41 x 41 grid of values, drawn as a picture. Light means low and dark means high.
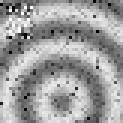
Values change most from cell to cell in the top left. The ninth with the lowest average is the bottom middle. Concentric rings centre on the bottom middle. In the top left lies a patch that is rougher than the rest. There is no overall slope.
